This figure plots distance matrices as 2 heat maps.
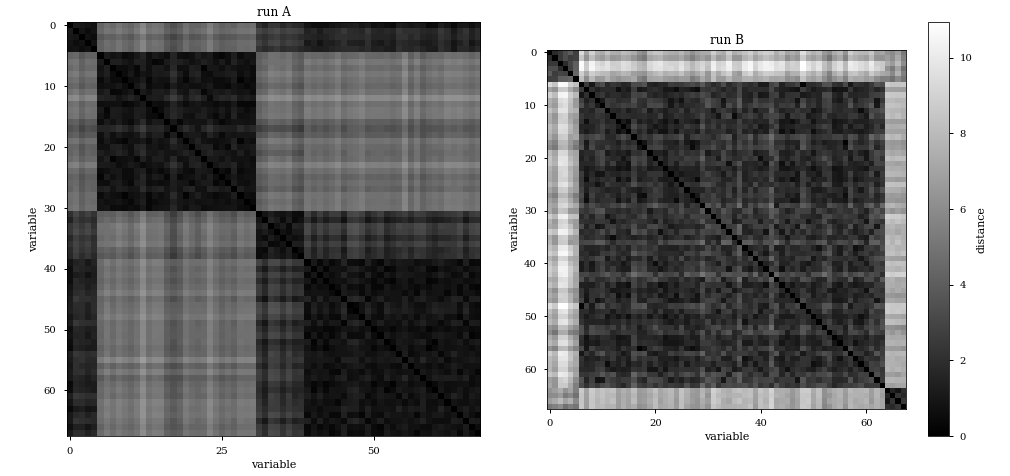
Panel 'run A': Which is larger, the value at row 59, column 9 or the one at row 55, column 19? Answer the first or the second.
the second
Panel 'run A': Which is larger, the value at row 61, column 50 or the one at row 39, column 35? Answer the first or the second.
the second
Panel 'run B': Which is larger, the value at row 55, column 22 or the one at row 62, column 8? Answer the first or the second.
the second
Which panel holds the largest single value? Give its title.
run B
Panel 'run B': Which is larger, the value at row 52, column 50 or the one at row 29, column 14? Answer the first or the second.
the second
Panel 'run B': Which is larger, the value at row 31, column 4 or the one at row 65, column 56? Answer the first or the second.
the first
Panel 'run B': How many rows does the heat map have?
68
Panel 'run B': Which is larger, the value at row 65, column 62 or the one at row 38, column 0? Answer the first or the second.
the second
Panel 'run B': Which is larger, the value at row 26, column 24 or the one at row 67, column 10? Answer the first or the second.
the second
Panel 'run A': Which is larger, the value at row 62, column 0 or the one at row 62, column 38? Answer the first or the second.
the second
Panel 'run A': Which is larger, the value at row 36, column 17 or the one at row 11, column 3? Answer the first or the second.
the second
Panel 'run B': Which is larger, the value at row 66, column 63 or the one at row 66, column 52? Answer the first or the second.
the first
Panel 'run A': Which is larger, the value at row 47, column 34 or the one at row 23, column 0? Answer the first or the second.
the second
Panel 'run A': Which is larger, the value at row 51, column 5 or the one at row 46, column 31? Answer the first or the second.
the first
